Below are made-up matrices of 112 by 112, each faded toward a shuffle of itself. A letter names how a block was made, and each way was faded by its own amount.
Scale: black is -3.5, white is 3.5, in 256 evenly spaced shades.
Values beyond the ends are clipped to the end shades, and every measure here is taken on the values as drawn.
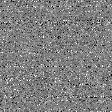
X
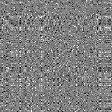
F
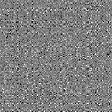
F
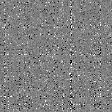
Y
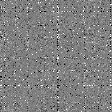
Y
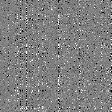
Y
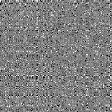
F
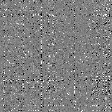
Y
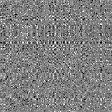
F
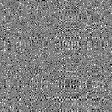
F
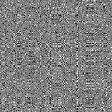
F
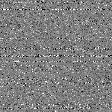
X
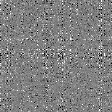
Y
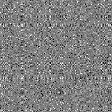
F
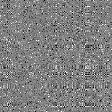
F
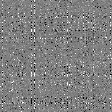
Y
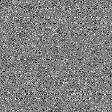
X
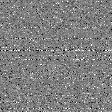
X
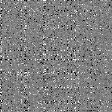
Y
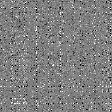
Y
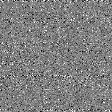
X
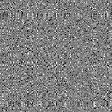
F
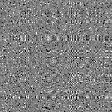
F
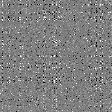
Y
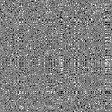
F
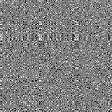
F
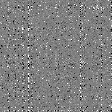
Y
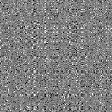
F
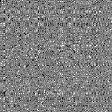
F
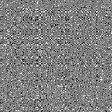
F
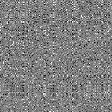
F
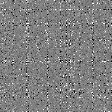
Y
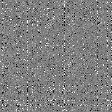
Y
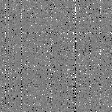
Y
